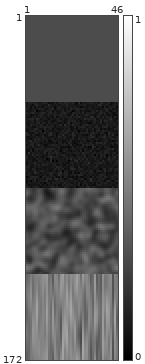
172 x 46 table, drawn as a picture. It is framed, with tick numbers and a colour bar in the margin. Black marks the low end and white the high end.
It is made of 4 by 1 panels. Panel 1,1: low, flat. Panel 2,1: very low, fine-grained, faint in contrast. Panel 3,1: low, blotchy. Panel 4,1: middling, streaked downward.
